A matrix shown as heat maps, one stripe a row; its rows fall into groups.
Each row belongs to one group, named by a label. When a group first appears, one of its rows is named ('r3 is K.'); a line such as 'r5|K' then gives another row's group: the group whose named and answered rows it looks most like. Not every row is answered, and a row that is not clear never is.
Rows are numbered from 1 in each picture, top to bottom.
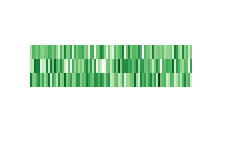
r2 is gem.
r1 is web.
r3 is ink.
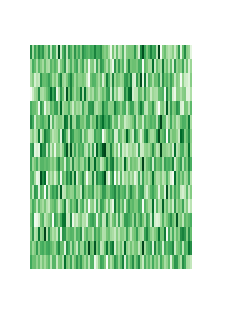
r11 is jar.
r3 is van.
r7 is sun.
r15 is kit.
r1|ink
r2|web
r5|jar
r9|kit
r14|sun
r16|web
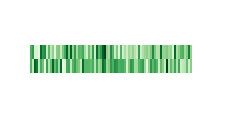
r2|jar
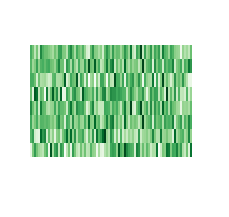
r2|kit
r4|jar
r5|van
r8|gem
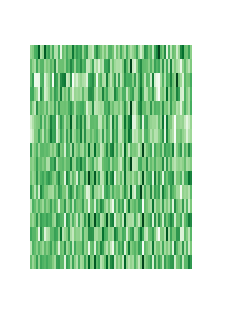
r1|sun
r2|van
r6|van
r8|kit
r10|kit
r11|van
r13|kit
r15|web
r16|kit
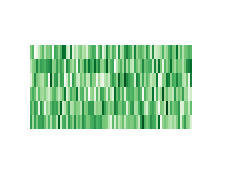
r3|gem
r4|web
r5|jar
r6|ink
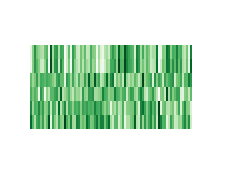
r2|gem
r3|kit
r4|jar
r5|ink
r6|ink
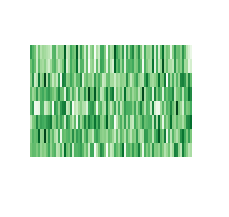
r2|web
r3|sun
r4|kit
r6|kit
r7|sun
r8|web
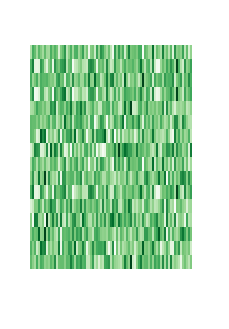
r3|kit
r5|van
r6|web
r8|gem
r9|web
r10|sun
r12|van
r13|jar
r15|ink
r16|van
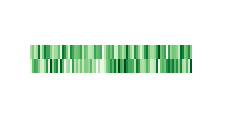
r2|gem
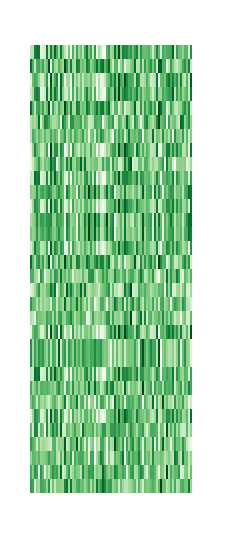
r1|gem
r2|ink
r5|ink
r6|sun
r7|web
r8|gem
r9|van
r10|gem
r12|gem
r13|kit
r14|kit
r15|gem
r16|ink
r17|jar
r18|van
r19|web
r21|gem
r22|ink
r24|gem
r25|kit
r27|gem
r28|jar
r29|web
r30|web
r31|jar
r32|ink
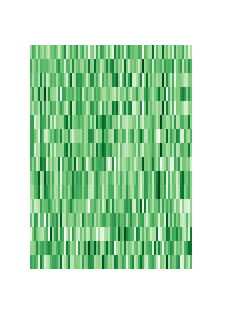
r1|web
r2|kit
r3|van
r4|sun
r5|van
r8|ink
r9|ink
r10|sun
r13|jar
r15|kit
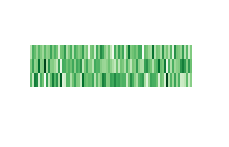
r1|web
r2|sun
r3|jar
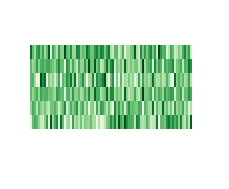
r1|ink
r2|kit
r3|ink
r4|kit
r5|web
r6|gem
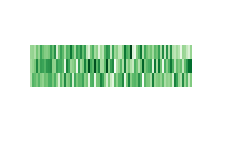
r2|kit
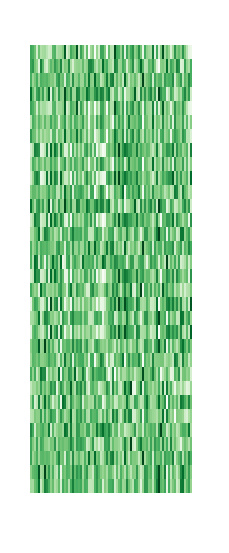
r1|web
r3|kit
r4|ink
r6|web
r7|web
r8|gem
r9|web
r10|gem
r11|web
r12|ink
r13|gem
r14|sun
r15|kit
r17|gem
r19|gem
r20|sun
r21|gem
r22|sun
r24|ink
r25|van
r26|sun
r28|ink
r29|van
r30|kit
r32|sun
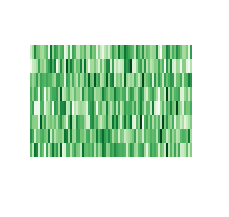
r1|gem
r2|van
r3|kit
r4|jar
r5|jar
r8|jar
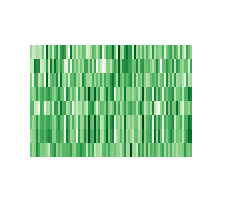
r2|gem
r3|jar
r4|kit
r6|kit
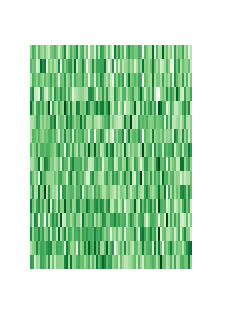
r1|web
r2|ink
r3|web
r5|ink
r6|van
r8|kit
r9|sun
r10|van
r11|sun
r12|ink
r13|jar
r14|ink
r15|kit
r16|ink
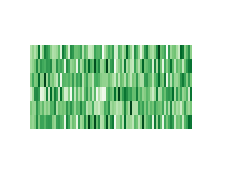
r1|sun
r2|kit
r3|sun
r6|kit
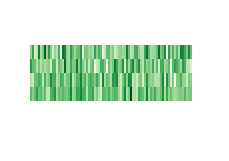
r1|sun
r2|web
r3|van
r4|van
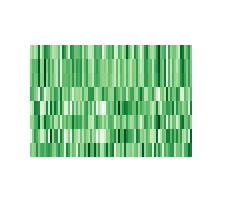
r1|sun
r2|sun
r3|sun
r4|jar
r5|gem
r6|sun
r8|kit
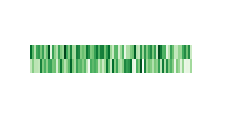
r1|ink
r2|van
